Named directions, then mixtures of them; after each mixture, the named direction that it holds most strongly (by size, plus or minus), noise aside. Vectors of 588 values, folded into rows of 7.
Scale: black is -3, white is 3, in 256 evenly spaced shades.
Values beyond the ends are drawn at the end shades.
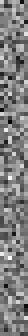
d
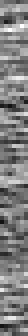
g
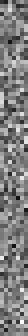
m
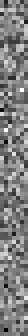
d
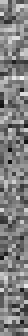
m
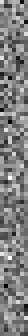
d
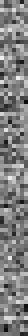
d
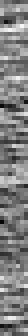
g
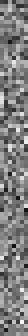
m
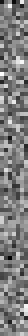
d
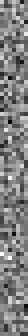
d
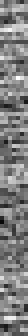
g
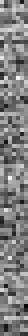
d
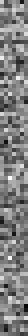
d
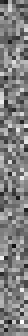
m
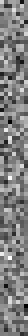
d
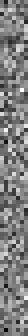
m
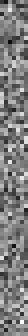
m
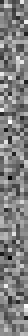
d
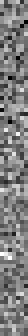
d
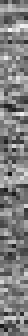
g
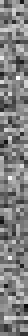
d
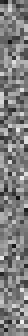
m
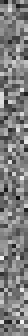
m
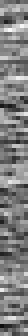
g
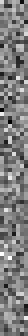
d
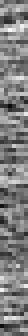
g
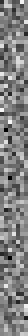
d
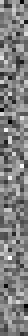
d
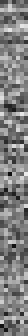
m
